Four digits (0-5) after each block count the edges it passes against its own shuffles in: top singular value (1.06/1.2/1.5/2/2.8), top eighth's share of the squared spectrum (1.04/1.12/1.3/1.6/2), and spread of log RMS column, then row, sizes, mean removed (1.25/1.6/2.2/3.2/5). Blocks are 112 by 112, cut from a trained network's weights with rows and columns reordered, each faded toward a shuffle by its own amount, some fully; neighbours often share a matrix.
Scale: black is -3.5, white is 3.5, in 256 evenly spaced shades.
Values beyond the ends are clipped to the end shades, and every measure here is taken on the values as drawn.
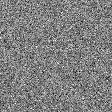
1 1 0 0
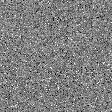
1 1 0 0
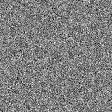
3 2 0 0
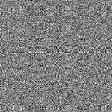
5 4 2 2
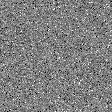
1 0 0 0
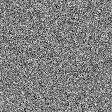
0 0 0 0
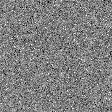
0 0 0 0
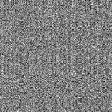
4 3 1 2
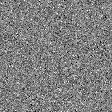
2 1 0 0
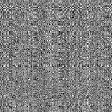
5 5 3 3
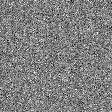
2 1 0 0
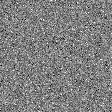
1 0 0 0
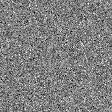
2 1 0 0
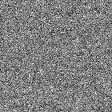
1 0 0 0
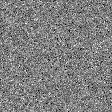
2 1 0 0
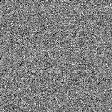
3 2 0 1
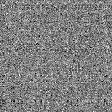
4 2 0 1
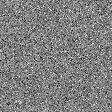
2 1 0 0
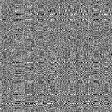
5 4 1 3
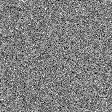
0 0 0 0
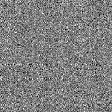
4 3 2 2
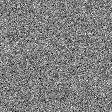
1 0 0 0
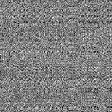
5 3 2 2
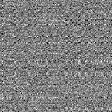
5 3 2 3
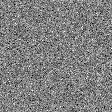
1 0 0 0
